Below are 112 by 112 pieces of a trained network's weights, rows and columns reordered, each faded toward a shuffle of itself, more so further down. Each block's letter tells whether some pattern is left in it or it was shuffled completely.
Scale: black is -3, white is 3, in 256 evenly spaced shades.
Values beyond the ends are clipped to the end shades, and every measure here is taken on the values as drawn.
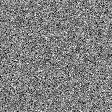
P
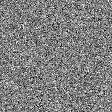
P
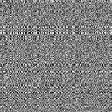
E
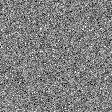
P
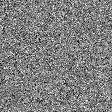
P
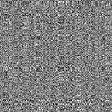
E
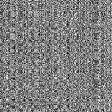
E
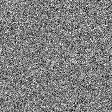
P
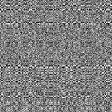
E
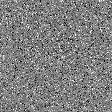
P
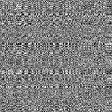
E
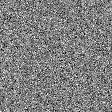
P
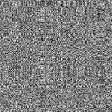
E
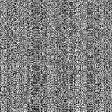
E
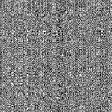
E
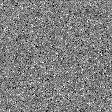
P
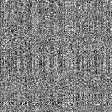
E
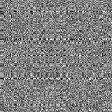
E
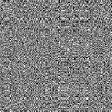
E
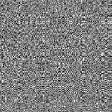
E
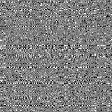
E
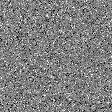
P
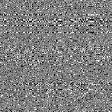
E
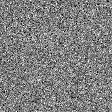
P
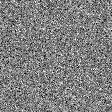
P
